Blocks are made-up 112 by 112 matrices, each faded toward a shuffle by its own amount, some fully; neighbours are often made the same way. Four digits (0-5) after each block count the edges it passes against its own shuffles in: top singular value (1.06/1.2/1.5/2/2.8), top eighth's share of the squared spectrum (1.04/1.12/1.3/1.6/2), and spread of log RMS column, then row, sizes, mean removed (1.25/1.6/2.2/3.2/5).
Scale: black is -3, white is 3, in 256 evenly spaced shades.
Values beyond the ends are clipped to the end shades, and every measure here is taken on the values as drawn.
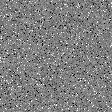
0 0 0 0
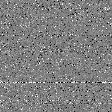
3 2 0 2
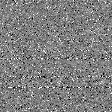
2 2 0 2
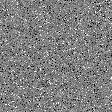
0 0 0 0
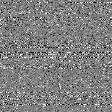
2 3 0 4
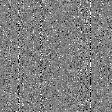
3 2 3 0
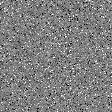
0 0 1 0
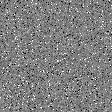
0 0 0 0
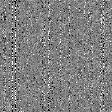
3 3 4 0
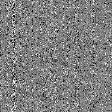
2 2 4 0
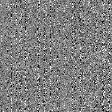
1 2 4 0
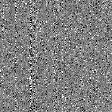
2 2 3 0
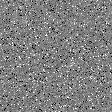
1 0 0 0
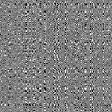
5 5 4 3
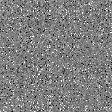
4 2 1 1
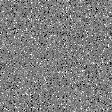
3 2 1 1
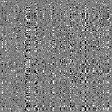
5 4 4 3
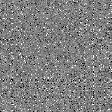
4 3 2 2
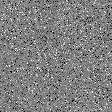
1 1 0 0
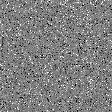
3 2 0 0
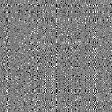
5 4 4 3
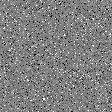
0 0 0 0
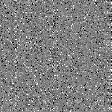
4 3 2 1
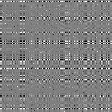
5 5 4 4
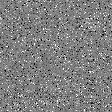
3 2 0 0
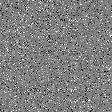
3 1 0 0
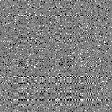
5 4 2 3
